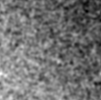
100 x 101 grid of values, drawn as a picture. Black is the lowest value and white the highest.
The values follow a bell shape. No lone cell stands out from its neighbours. Values rise toward the bottom left. The texture is blotchy. Neither half mirrors the other. The ninth with the lowest average is the top right.
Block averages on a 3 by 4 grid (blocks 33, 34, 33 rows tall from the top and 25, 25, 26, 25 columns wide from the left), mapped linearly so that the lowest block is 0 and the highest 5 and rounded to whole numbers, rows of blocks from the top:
3 2 1 0 / 4 3 2 1 / 5 4 3 2
